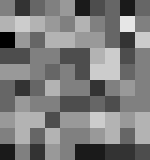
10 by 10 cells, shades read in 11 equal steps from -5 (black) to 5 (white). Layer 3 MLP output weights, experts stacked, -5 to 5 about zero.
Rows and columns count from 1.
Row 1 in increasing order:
-4 -4 -3 -2 -1 -1 -1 0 0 1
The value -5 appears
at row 3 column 1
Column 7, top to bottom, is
-2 0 1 2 3 -3 -1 3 1 -4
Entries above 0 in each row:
1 6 6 2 4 2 1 9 5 1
